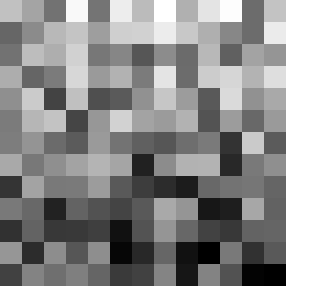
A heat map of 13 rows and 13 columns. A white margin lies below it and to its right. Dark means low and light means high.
The grain is fine, like static. The field climbs toward the top. The bottom right is the ninth with the lowest average. On average the colour sits 50% of the way up the scale.
